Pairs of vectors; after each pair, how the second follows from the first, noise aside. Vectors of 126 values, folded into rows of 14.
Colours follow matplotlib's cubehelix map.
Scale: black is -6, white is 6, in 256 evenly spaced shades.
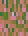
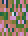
scaled up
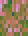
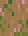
partly zeroed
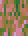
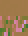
partly zeroed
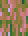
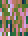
scaled up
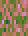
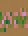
partly zeroed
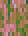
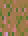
partly zeroed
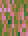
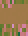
partly zeroed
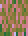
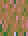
partly zeroed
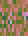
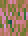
sign-scrambled
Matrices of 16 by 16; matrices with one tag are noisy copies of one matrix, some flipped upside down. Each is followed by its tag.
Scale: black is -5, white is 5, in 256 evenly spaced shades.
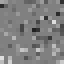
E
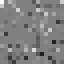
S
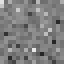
S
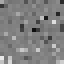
E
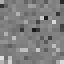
E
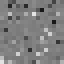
S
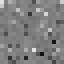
S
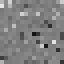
E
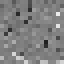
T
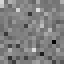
S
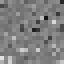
E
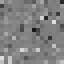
E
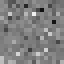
S
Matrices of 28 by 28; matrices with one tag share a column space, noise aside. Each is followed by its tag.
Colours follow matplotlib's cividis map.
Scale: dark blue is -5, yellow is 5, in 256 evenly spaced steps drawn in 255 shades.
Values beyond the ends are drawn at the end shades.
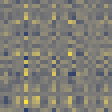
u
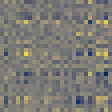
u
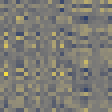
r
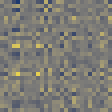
r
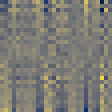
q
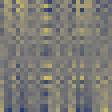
q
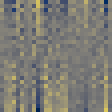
q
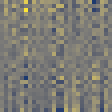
q
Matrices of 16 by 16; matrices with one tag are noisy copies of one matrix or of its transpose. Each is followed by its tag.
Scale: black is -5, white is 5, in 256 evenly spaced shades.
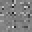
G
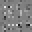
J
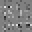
J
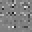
G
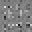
J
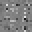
J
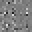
G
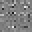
G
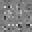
J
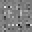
J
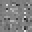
J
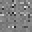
G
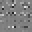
G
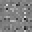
J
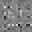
J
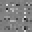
J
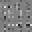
J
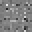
J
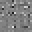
G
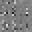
G
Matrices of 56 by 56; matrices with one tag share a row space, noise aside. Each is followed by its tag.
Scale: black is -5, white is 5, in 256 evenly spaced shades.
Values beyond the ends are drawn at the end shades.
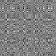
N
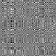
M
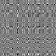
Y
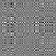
M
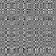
N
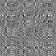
N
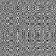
Y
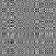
M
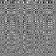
N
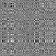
M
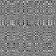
N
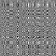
Y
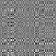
M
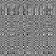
N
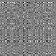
N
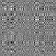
M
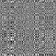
M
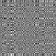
M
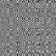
Y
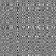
Y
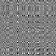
Y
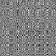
Y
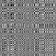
M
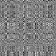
N
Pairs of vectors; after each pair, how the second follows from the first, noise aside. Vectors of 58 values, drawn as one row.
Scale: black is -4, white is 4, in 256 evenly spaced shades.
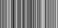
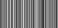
sign-scrambled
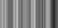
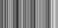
negated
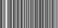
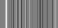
partly zeroed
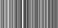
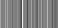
partly zeroed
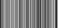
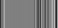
partly zeroed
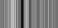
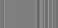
partly zeroed
